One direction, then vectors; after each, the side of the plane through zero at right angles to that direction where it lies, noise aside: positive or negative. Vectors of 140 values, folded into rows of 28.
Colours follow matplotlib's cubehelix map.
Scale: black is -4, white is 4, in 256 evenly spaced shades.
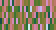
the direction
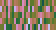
negative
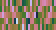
positive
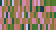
negative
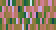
positive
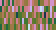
positive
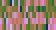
negative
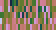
negative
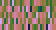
negative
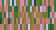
positive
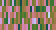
negative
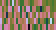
negative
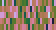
negative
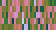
negative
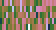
positive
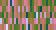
negative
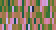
positive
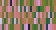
negative
